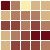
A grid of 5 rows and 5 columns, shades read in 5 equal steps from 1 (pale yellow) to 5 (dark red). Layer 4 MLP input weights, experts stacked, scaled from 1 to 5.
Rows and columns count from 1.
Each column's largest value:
5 4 4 5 5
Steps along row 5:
up same same down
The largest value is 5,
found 3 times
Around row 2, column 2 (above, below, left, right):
3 4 2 3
